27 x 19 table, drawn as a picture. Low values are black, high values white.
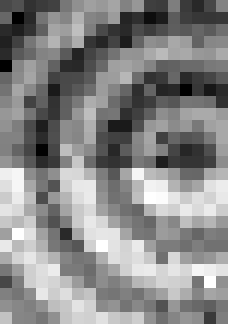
Overall the values sit about 50% of the way up the scale. The bottom part is higher, past a seam about 50% of the way down. Rings spread out from the middle right.
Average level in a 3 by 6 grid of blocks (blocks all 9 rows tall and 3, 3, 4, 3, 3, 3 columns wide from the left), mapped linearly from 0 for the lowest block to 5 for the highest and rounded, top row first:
012000 | 413334 | 545443
